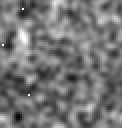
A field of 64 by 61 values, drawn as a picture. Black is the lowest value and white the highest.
Lone odd cells: 3, each higher than its neighbours. Grain: blotchy. Odd rows or columns: none.
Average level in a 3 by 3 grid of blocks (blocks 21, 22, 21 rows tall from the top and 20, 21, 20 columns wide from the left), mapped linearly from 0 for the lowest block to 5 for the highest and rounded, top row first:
3 5 4 | 3 0 2 | 0 2 2
